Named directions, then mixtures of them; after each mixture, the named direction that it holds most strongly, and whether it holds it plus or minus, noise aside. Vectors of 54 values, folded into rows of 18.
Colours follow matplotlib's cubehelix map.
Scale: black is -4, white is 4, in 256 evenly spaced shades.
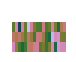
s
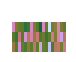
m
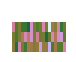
m, plus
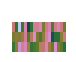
s, minus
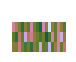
m, plus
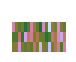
m, plus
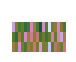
m, plus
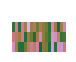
s, plus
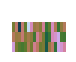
s, plus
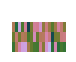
s, minus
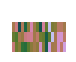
m, plus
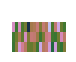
s, minus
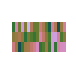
s, plus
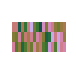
s, plus
